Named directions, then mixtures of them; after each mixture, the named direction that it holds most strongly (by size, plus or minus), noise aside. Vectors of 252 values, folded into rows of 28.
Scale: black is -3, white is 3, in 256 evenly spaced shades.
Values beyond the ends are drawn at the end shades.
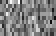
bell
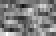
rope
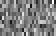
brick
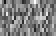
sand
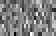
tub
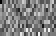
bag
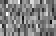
bell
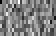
bell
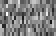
sand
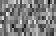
bell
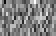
sand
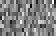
brick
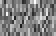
sand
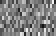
bag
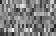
bag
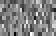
tub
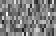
brick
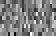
tub
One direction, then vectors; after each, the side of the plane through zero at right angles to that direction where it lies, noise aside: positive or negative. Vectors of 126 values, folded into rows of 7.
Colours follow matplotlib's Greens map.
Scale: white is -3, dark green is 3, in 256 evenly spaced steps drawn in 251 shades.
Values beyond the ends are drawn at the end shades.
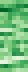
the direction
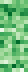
positive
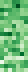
positive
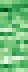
positive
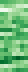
negative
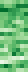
positive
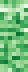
negative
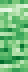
negative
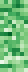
positive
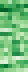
positive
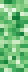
negative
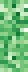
negative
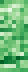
negative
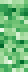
positive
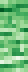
positive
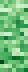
negative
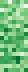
negative
